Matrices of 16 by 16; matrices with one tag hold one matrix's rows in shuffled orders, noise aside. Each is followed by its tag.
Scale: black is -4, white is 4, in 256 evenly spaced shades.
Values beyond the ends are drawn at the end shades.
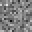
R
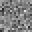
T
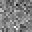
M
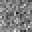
M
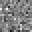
R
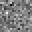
R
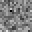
R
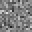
R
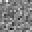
R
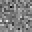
R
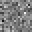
T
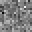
T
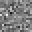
R
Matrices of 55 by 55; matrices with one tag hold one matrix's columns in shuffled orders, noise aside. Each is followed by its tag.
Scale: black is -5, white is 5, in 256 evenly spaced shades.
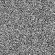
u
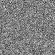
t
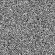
u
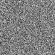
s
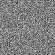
u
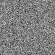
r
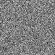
s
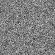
r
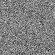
r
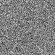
s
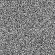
u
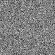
u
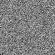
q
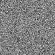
q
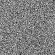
r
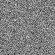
q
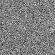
r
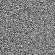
q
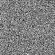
u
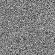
q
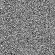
q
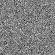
r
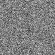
t
